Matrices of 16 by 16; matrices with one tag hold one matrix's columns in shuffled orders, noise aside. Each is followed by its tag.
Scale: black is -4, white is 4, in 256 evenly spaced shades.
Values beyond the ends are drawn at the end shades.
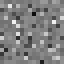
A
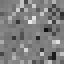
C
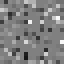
C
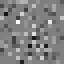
A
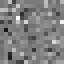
C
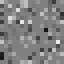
C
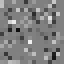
C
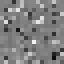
C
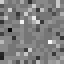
C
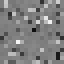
C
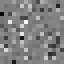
A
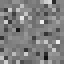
C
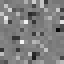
C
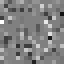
A
